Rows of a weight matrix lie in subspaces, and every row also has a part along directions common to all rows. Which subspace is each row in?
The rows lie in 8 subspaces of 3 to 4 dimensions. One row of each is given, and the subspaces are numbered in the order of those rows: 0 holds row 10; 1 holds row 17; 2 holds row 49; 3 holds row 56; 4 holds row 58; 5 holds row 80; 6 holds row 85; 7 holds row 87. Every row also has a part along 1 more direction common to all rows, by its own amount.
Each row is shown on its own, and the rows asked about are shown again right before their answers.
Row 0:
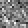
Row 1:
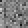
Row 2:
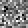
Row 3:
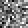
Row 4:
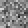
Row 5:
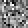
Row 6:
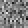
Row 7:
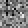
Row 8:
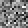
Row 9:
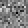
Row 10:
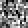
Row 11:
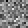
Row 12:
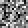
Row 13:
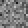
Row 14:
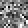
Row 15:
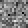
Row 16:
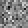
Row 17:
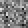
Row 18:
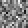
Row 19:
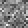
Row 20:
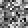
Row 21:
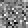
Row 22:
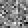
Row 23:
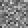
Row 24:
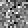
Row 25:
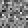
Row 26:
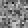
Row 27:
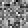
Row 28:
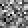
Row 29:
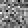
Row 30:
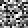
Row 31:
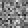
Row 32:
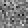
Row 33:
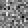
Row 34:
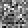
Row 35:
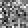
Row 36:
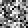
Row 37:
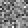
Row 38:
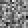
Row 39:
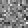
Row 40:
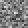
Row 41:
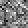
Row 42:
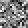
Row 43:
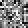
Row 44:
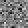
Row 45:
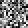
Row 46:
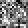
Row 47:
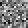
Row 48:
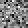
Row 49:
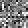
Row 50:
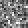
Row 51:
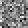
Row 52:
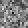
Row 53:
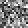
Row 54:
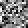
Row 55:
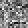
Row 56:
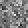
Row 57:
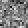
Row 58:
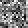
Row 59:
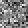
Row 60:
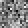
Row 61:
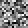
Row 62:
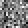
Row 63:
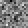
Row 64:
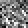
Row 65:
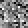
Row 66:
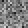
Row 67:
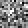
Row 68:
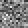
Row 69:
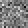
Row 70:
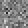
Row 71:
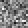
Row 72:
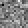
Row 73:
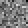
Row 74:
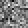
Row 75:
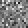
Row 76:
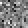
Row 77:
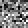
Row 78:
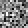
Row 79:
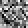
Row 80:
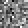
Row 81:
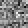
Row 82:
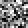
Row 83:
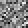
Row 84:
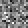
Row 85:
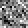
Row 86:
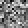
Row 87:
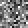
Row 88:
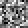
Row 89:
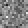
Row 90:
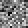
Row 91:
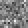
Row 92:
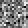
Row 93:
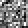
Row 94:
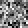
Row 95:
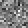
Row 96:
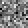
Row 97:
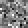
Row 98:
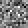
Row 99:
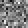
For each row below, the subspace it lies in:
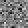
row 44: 6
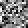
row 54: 4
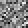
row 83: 4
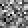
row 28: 3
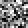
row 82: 3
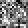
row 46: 6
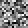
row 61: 4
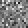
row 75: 1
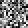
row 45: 1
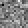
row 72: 5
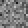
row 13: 7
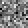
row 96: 0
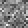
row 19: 0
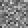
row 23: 3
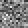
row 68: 3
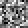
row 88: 4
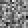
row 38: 2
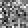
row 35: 6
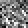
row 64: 6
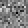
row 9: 6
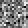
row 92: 2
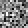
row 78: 0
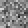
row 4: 1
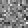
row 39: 4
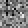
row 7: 0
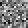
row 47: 7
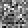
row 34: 2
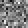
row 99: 1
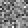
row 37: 4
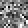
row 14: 1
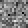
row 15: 2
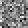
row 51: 3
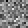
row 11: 7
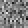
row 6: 0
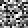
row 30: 7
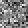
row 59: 5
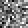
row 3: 5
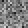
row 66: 6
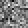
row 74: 5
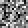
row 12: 2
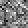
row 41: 6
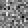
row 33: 0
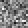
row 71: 7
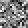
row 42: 3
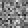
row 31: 2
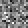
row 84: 2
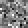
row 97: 1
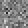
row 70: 1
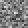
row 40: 7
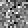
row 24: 7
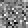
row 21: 6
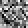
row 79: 6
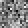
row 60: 0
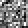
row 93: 4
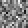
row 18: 1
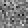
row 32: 0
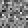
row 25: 0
